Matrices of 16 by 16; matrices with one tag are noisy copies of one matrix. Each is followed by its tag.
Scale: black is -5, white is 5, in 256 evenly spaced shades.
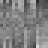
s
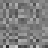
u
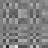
u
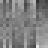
s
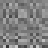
u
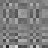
u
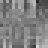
s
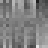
s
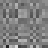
u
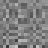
u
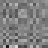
u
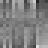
s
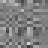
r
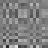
u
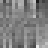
s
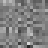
r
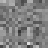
r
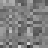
r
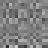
u
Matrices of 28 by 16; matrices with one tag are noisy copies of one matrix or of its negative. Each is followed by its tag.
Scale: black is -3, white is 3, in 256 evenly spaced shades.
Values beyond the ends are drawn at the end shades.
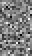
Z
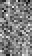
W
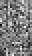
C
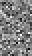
Z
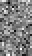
W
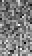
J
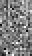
C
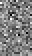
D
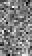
W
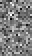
D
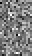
D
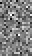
D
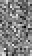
C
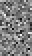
Z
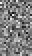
D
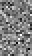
Z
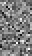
Z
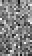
J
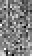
C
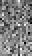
J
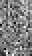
C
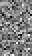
Z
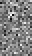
D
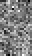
W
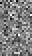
D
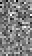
D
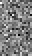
D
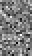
Z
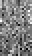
J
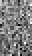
J
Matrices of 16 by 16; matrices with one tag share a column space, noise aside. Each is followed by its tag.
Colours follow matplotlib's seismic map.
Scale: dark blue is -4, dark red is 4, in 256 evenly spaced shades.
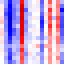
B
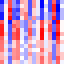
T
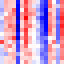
B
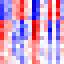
T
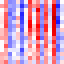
B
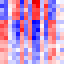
T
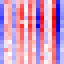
B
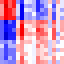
T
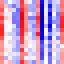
B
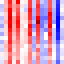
B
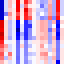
T
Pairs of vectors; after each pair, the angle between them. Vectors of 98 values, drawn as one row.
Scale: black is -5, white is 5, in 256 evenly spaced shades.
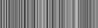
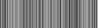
partly opposed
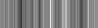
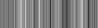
nearly opposite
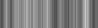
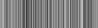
partly opposed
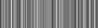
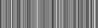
nearly parallel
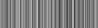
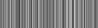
nearly opposite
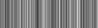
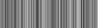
nearly parallel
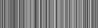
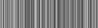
nearly opposite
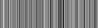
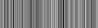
partly aligned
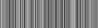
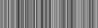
partly opposed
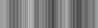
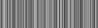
orthogonal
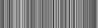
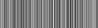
nearly opposite
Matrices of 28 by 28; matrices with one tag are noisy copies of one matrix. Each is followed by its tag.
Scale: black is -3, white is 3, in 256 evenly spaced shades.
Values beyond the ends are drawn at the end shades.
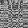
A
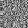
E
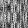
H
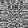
A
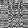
A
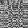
A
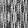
H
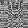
A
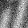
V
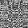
A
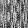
H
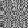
E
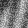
V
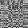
A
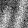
V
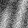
V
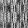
H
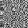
E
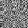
E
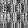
H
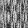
H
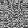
A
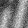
V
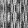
H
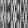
H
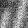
V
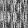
H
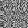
E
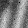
V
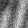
V
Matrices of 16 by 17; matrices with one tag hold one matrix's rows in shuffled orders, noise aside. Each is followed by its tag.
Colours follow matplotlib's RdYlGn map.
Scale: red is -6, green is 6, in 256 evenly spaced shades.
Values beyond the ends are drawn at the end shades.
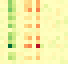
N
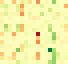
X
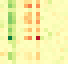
N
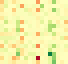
X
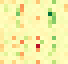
X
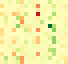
X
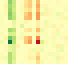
N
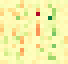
X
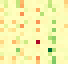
X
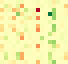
X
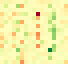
X
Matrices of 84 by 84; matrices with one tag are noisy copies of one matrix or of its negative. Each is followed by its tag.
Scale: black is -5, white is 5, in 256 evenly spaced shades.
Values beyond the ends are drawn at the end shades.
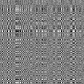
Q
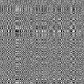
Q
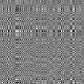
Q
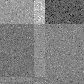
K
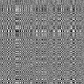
Q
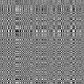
Q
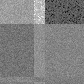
K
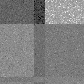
K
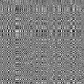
Q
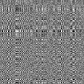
Q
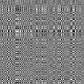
Q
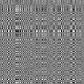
Q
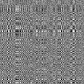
Q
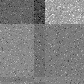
K
